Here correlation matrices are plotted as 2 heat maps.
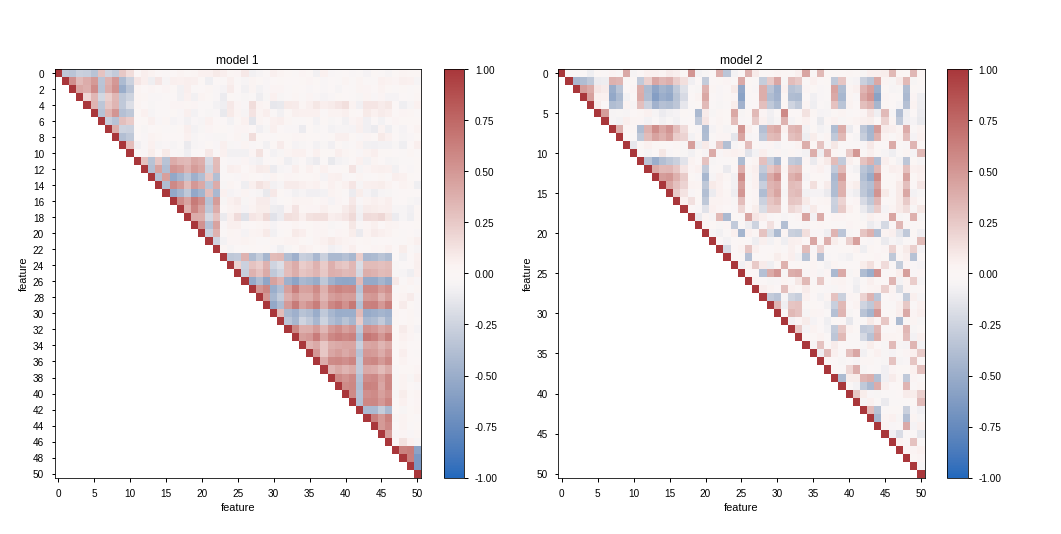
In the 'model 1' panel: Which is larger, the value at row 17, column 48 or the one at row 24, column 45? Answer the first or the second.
the second
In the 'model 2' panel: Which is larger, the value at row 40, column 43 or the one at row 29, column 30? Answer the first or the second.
the second
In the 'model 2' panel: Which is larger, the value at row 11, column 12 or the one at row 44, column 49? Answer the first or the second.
the second
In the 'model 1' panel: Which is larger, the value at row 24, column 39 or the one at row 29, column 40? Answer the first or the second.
the second
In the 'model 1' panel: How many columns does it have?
51
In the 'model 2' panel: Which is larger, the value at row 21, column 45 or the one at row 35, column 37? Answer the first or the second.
the second
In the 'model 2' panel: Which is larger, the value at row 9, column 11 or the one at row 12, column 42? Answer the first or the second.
the first
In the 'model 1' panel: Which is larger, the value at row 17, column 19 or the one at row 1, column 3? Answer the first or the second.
the first
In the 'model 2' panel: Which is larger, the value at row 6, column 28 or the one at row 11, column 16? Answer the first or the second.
the first
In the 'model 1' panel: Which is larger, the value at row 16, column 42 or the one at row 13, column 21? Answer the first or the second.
the second
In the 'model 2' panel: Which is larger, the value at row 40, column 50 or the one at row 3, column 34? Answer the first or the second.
the first
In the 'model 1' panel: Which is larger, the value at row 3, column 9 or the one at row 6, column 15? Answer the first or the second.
the second
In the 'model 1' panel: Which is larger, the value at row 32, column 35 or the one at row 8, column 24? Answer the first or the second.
the first
